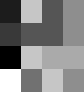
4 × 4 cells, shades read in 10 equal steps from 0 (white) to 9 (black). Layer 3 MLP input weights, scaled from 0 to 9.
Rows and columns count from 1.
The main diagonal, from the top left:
8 6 3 4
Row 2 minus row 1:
-1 4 0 0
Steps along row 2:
down same down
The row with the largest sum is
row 2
